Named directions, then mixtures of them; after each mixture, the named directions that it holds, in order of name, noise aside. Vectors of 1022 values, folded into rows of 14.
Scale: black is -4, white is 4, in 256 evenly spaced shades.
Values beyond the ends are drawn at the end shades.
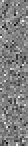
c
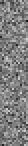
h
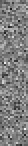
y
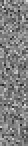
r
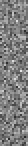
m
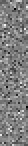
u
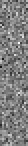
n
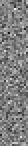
m, u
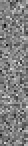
h, m, u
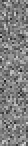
c, m, n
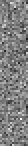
h, m, u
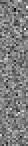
c, h, u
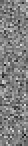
r, y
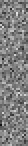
n, y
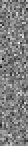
n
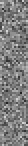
h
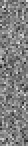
n, r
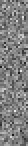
m, n, r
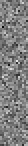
c, h, y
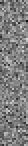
h
